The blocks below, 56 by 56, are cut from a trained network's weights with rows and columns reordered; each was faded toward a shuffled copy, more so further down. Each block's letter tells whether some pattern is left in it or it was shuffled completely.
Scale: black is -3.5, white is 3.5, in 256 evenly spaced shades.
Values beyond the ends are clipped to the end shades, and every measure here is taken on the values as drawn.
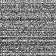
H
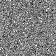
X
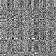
H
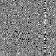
H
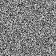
X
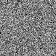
X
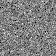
X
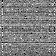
H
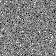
X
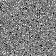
X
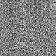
H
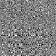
H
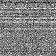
H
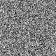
X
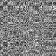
H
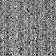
H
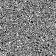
X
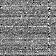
H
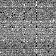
H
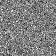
X
